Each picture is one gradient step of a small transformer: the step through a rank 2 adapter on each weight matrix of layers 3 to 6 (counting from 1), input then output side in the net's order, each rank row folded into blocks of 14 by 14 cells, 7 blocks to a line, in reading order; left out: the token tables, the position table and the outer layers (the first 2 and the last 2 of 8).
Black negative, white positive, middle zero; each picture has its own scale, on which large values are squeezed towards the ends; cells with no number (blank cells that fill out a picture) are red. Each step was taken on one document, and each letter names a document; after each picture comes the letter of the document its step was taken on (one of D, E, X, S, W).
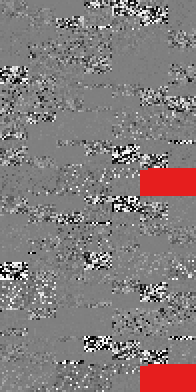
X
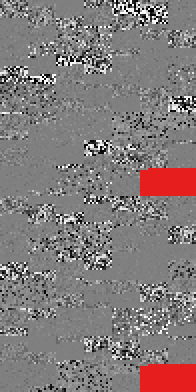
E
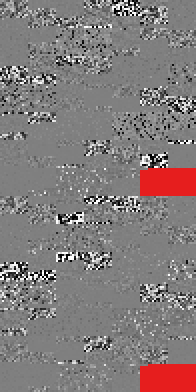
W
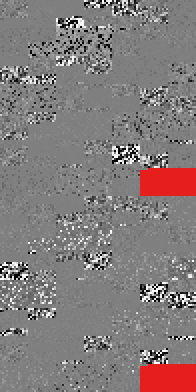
X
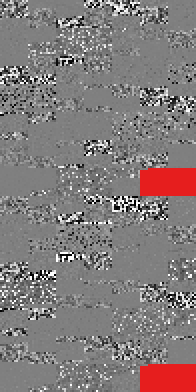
W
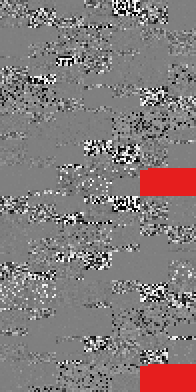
E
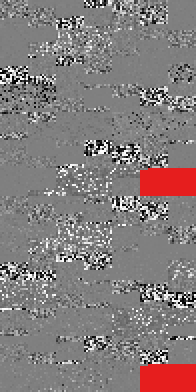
E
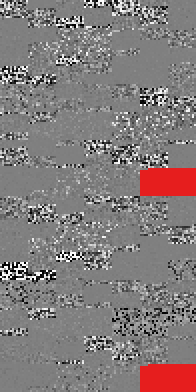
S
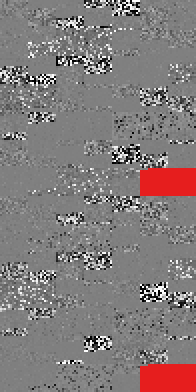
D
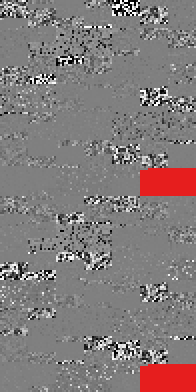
W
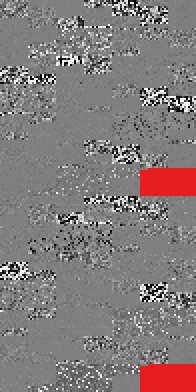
X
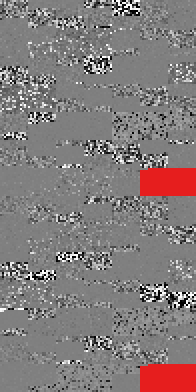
D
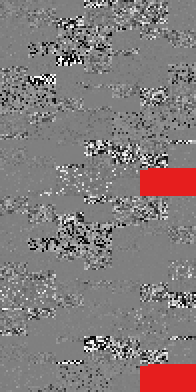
E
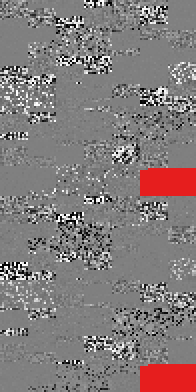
S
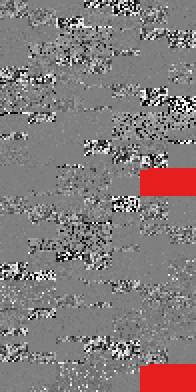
W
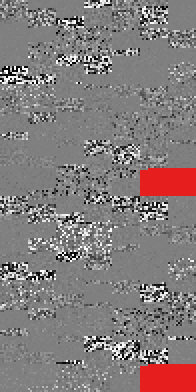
S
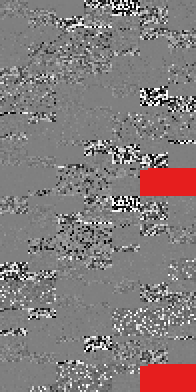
W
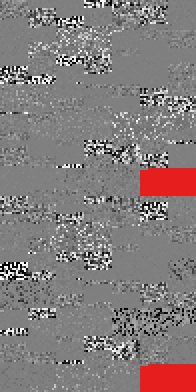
S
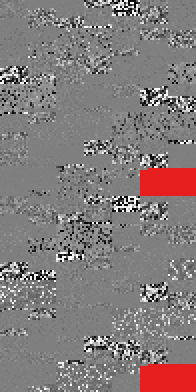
W
